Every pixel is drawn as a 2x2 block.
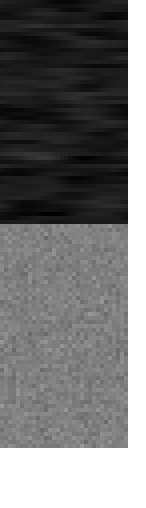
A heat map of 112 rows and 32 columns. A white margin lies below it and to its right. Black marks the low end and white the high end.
The table splits into 2 rows of 1 panel. Panel 1,1: very low, streaked across, faint in contrast. Panel 2,1: middling, fine-grained, faint in contrast.
